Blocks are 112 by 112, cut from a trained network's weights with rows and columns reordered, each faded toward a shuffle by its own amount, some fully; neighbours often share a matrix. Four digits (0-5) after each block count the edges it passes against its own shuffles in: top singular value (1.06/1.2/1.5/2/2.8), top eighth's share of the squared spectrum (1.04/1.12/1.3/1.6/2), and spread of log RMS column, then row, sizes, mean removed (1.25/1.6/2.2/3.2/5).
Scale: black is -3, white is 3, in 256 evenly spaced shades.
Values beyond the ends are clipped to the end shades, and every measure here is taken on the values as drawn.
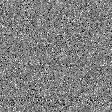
2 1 0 1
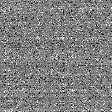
3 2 2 0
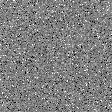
0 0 0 0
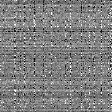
4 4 4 2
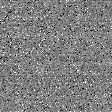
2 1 1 0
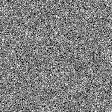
2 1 0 0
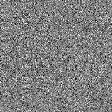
4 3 1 1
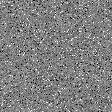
1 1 0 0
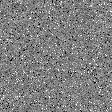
0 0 0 0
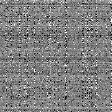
4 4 4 2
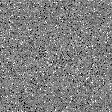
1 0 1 0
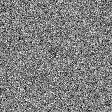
0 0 0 0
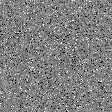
0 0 0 0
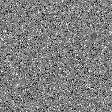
1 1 0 0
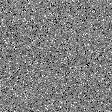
1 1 0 0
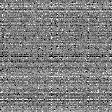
5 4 3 3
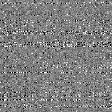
3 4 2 4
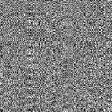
4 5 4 2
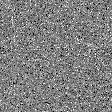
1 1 0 0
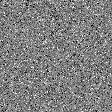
1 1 0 0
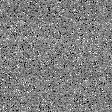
1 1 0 0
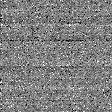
3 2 1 0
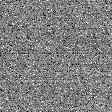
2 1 0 0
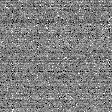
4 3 2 1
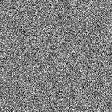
3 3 1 1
